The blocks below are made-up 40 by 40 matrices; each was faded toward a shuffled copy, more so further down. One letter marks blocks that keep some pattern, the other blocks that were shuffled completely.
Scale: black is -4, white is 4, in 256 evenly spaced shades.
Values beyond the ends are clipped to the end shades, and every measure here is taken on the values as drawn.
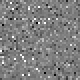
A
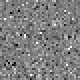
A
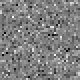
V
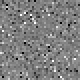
V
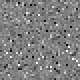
V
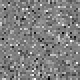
A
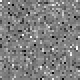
A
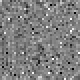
A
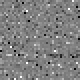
A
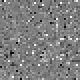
A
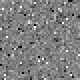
V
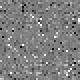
A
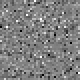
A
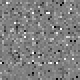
A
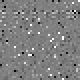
A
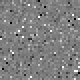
V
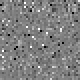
A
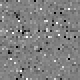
A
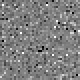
V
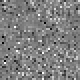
A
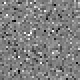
V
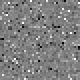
A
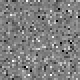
A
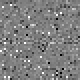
A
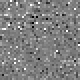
A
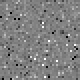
V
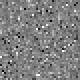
V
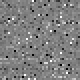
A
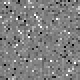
V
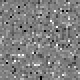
A
